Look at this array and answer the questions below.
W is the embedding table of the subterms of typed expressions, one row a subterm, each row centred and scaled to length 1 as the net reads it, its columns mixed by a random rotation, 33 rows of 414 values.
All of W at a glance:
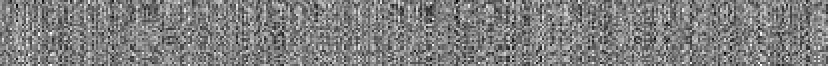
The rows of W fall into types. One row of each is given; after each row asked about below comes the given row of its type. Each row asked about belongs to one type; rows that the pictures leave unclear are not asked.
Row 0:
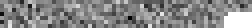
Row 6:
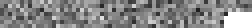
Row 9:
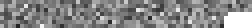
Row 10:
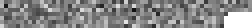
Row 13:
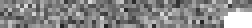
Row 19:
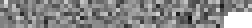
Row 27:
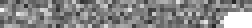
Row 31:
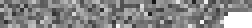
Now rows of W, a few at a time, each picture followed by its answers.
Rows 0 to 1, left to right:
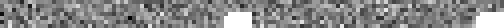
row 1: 0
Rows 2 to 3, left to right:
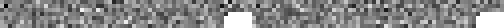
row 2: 10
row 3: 10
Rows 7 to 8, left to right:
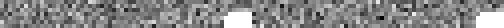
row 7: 13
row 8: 0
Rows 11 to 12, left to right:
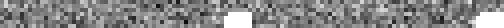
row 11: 19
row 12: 19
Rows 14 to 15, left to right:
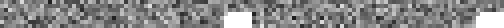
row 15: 0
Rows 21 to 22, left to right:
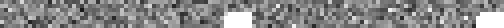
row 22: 9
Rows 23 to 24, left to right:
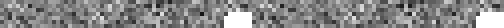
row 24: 6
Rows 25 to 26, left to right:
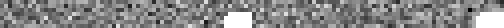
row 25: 31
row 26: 13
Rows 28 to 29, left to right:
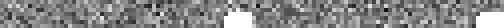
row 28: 6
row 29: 10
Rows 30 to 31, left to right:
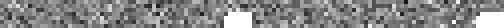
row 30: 6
